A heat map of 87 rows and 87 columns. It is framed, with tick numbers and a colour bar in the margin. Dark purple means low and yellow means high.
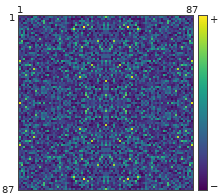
It mirrors both left to right and top to bottom. No regular stripes run through it. On average the colour sits 20% of the way up the scale. There is no seam. The values are skewed, with a long tail toward high values.
